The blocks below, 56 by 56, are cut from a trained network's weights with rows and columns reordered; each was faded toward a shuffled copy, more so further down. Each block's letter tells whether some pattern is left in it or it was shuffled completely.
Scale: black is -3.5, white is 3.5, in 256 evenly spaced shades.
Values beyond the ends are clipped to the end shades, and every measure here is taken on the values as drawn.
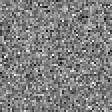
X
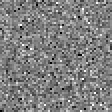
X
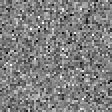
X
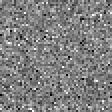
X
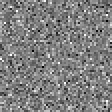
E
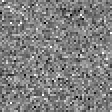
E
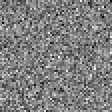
X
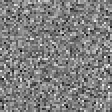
E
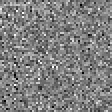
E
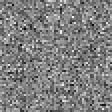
X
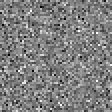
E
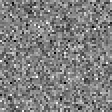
E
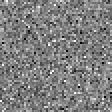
X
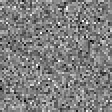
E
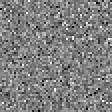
X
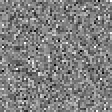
E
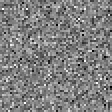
X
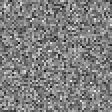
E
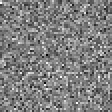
E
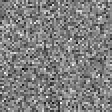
X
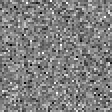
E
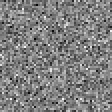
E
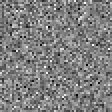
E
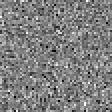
X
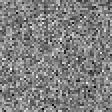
E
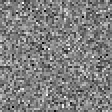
X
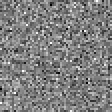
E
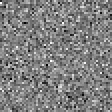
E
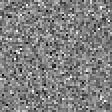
X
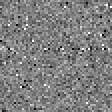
E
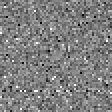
E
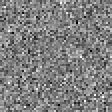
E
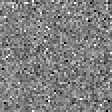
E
